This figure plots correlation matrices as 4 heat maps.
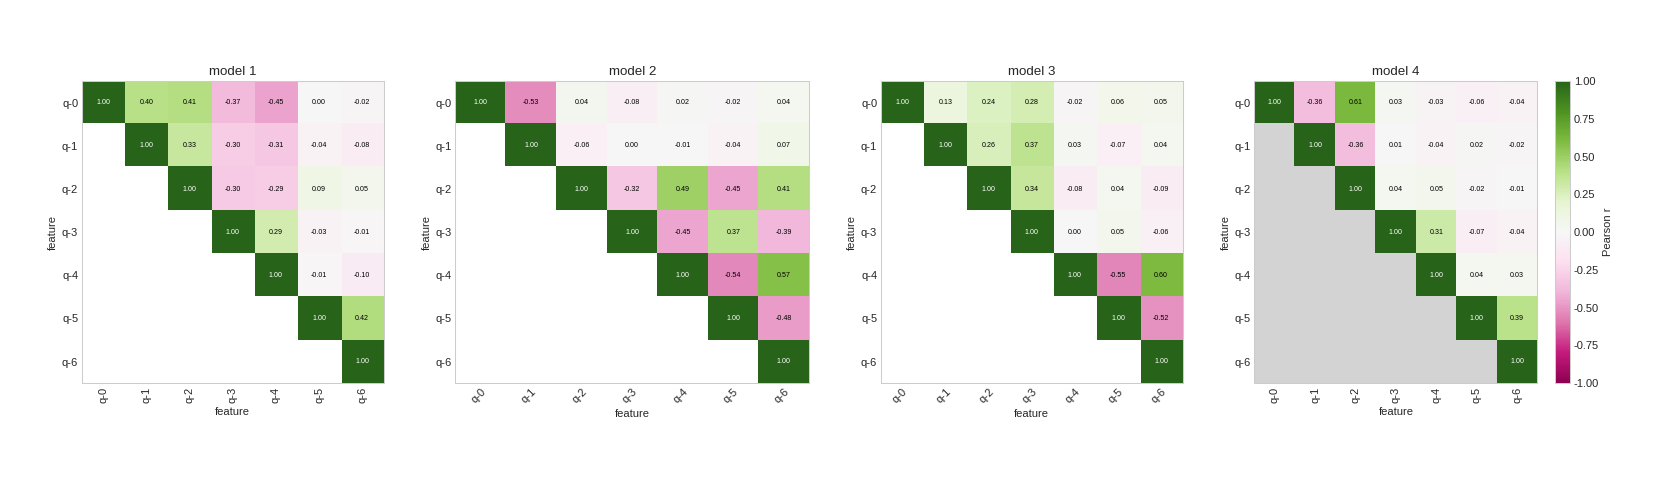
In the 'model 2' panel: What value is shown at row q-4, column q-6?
0.57
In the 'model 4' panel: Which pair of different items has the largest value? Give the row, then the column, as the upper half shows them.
q-0, q-2
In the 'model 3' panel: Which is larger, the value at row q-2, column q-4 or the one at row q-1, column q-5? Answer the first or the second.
the second
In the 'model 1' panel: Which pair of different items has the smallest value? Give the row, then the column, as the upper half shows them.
q-0, q-4
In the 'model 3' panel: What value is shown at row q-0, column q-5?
0.06
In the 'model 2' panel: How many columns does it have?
7
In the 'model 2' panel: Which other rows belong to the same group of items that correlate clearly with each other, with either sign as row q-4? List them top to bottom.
q-2, q-3, q-5, q-6
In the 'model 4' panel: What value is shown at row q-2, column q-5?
-0.02
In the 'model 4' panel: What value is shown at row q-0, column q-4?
-0.03
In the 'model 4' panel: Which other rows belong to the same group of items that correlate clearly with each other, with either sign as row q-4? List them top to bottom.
q-3
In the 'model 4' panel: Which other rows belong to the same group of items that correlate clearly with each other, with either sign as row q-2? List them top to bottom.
q-0, q-1
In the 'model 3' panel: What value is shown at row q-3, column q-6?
-0.06
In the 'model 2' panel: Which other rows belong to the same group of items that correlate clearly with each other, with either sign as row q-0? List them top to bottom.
q-1
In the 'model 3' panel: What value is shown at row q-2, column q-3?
0.34
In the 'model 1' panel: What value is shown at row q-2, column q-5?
0.09
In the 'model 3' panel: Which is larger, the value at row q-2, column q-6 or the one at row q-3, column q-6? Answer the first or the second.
the second
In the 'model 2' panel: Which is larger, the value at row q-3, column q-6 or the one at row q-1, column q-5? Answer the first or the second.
the second
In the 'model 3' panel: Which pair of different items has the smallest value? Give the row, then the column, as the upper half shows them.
q-4, q-5
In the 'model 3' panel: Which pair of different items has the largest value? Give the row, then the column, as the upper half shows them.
q-4, q-6
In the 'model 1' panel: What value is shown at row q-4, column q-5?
-0.01
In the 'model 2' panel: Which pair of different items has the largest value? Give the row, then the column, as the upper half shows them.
q-4, q-6
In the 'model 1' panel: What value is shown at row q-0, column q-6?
-0.02
